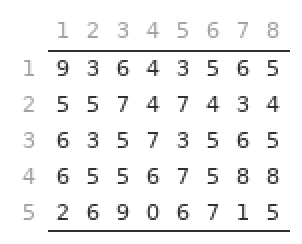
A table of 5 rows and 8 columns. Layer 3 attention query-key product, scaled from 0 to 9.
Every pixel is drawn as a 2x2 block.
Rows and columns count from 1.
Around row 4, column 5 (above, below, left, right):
3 6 6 5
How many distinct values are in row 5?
7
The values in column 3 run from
5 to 9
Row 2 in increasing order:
3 4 4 4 5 5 7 7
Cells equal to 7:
5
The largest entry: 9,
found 2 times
